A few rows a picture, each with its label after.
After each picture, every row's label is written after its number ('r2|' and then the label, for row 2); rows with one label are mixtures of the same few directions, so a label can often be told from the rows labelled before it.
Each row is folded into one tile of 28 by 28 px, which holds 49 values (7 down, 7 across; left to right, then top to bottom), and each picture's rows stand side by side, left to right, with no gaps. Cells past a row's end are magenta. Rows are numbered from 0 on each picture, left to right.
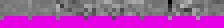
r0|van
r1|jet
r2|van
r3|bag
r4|bag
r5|jet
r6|jet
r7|bag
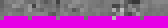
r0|jet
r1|van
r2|jet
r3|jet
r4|bag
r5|bag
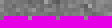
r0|jet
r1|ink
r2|jet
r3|van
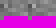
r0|van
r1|van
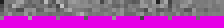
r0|jet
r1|ink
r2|van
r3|ink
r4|bag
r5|ink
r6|jet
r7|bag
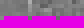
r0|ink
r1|jet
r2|ink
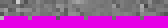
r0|ink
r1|bag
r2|bag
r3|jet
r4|van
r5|van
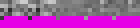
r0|bag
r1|bag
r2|bag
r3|ink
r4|ink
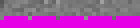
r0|jet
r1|ink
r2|jet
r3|ink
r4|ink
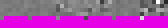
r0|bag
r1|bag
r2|van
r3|ink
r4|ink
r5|ink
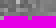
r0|ink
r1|van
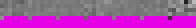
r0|bag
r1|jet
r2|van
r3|bag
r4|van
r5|ink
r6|ink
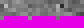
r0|van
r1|bag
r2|van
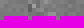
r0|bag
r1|van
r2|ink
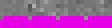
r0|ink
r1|van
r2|bag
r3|ink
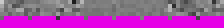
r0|jet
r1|bag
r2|ink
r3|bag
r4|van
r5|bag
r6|van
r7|ink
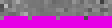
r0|van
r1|ink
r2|ink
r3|ink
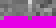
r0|bag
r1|jet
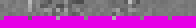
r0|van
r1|jet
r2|bag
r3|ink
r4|ink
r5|bag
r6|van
